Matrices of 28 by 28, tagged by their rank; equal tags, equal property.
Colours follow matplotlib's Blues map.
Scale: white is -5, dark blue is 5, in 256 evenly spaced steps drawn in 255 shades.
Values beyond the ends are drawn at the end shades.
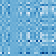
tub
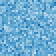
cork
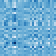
tub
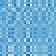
tub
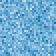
cork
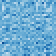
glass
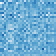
glass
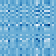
tub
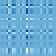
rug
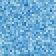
cork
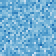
cork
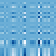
rug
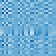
tub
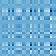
rug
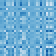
tub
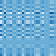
rug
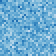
cork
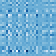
tub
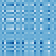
rug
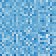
glass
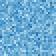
cork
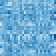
glass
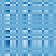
rug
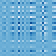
rug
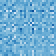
glass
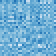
glass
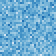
cork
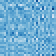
glass
